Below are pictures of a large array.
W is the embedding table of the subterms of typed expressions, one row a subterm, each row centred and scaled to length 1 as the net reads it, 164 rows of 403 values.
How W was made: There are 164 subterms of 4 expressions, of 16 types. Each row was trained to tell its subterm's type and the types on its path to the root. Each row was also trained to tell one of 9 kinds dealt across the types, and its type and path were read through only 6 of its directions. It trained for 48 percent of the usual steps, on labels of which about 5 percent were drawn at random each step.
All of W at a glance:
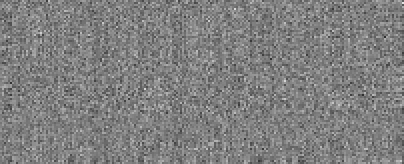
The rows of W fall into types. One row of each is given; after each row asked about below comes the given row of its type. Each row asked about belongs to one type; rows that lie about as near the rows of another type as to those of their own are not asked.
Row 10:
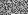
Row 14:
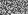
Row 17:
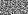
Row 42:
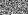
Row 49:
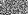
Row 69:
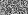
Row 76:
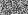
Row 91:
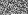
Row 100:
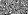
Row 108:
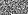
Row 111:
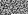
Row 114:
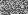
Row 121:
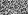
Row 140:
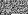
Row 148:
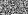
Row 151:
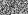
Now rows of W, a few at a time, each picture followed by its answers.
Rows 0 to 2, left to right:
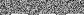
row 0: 140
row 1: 151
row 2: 76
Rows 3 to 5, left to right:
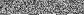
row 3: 49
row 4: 108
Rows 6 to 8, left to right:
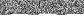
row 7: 76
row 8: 100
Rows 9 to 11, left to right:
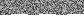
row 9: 111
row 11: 140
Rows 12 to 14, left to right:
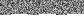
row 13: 49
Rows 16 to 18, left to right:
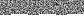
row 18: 10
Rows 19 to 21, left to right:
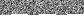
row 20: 100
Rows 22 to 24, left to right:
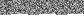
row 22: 114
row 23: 151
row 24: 151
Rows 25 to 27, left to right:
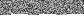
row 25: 10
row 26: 148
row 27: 69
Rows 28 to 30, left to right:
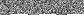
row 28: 114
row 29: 69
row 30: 111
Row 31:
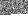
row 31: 17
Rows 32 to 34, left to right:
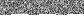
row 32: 151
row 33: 10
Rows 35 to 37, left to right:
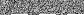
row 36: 140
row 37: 42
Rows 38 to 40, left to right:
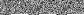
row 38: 49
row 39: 91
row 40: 91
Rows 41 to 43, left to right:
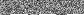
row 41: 108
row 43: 17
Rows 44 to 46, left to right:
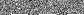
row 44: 108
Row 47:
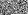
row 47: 100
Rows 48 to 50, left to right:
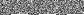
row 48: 111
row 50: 10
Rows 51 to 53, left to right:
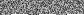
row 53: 91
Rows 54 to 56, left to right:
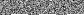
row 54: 111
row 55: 10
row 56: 108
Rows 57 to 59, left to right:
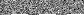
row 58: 17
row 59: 49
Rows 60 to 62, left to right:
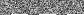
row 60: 42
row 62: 10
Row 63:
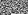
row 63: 111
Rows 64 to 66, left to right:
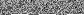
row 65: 108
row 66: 121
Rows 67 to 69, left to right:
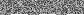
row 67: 49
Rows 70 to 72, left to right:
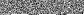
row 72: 100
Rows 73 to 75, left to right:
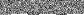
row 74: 140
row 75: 17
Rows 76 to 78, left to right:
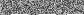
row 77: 121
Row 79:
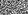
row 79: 121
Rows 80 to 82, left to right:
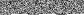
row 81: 49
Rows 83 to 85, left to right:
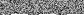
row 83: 148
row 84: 140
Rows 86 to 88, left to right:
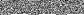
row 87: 121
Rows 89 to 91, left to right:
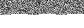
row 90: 49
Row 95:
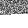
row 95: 69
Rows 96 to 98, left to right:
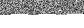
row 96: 14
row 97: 100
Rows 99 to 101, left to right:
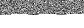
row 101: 114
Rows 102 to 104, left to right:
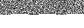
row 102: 121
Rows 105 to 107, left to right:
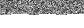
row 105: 69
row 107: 69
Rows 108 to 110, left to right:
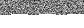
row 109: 17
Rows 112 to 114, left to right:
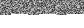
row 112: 111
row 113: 151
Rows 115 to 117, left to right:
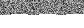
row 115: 42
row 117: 114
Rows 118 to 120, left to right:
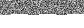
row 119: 10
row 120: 17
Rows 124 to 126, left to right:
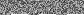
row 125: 121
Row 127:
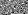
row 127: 100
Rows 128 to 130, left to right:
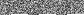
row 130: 151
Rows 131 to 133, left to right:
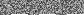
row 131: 140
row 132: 151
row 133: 49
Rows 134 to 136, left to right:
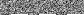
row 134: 114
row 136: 140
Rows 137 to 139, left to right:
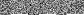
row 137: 114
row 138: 111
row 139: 100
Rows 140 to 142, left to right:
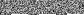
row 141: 108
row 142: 111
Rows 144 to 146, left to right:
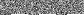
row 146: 140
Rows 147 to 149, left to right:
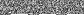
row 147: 14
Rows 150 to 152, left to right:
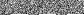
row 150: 100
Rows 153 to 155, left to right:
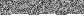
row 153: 108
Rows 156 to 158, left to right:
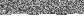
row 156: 69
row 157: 108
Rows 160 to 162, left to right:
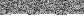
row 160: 69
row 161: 69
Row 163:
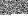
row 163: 42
